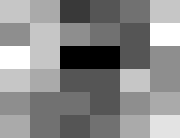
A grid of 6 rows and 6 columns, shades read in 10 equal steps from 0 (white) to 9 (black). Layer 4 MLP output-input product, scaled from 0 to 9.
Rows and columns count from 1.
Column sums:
15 20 37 37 26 14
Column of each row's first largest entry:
3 5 3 3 4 3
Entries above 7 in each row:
0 0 2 0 0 0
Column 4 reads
6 5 9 6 6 5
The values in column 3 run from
4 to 9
